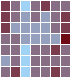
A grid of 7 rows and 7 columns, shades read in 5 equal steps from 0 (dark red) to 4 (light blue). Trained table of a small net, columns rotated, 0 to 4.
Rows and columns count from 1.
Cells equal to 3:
11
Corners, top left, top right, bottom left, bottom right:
1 2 2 2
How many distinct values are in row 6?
3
